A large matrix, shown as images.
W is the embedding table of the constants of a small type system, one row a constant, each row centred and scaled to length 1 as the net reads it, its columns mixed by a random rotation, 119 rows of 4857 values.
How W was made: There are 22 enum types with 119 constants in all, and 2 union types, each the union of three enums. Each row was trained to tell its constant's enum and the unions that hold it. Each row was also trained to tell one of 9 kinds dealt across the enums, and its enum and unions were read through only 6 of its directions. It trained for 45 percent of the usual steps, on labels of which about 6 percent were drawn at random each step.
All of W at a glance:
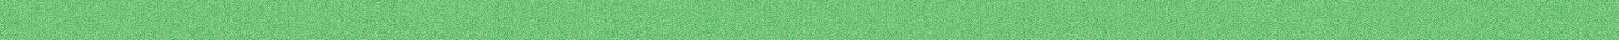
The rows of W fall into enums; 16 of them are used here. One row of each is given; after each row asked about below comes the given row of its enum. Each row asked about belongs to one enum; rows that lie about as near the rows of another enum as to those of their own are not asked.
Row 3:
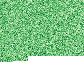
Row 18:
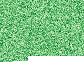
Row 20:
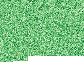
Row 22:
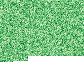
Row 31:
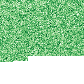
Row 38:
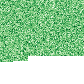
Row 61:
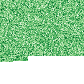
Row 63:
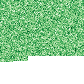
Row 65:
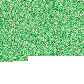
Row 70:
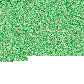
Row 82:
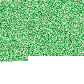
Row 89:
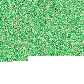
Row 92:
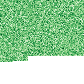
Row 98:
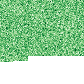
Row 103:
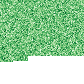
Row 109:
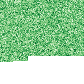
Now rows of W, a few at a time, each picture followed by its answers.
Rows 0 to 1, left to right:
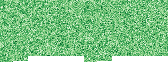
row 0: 22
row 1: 3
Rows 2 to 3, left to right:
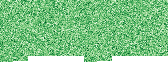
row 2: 65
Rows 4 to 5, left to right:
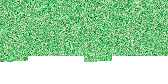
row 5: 20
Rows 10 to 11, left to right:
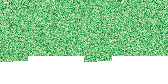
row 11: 103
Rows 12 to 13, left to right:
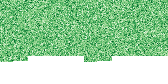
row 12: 61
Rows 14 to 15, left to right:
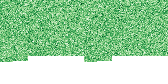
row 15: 63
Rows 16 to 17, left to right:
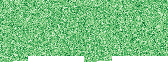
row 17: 82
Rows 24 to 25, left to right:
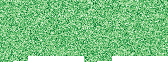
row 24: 109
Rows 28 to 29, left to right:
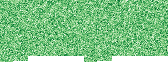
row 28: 109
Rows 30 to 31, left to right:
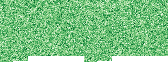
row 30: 22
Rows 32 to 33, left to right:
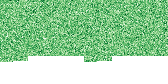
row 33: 82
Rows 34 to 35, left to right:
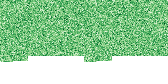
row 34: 63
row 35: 82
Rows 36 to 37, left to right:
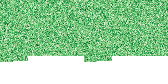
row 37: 61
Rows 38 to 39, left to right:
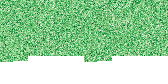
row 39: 61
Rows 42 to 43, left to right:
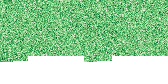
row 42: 103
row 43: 63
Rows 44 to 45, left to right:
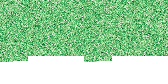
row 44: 18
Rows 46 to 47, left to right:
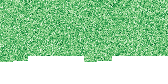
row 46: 22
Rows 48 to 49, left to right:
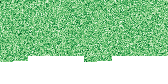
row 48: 31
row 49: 3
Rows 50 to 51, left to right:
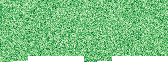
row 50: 89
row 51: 61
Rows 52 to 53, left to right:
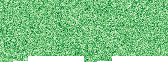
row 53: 61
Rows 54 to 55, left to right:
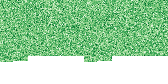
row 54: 20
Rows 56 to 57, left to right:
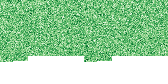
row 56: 31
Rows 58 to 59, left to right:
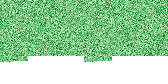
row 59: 18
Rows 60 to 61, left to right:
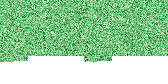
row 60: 18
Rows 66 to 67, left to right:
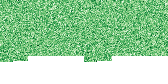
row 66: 103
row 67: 103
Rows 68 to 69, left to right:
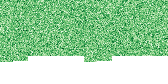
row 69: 89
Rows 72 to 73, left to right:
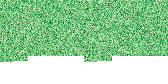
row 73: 109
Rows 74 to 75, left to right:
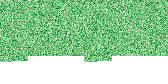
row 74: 82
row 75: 31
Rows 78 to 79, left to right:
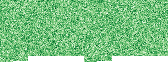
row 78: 89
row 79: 63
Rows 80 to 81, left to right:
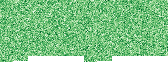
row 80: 109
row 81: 3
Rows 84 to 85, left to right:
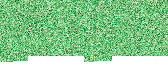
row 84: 63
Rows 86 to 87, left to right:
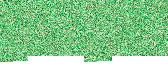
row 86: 92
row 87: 18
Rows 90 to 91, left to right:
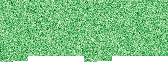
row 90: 103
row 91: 109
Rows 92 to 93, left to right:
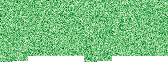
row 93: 31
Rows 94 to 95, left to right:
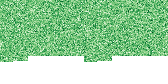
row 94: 22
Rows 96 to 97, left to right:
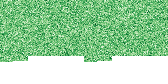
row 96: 18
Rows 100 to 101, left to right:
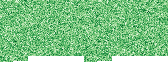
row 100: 109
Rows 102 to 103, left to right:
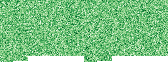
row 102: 70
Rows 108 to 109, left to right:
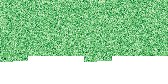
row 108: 31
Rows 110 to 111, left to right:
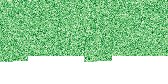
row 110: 82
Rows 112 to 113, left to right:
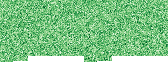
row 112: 63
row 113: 103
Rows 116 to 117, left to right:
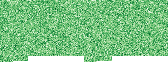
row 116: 3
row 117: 82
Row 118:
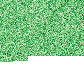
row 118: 18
